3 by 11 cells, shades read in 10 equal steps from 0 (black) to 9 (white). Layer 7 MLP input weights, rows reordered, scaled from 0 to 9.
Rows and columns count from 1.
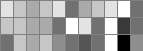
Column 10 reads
9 2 0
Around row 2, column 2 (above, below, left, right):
7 7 7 6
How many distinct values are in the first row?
5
